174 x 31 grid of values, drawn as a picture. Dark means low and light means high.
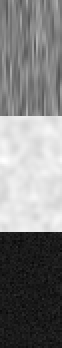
It is made of 3 by 1 panels. Panel 1,1: middling, streaked downward. Panel 2,1: very high, blotchy, faint in contrast. Panel 3,1: very low, fine-grained, faint in contrast.
